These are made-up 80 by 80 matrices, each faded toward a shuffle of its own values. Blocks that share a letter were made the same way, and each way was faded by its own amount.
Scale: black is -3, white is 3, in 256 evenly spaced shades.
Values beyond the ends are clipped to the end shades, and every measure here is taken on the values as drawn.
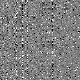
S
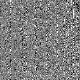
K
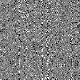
S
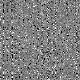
S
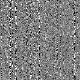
K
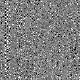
S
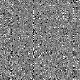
S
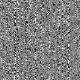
K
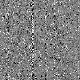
S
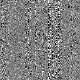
K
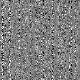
K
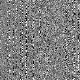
K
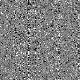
S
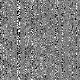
K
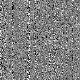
K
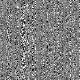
K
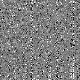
S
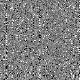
S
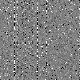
S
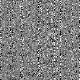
K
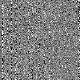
K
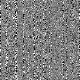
K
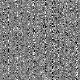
K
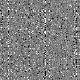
S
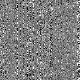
K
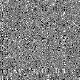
S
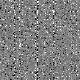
S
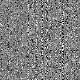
K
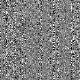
K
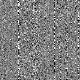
K
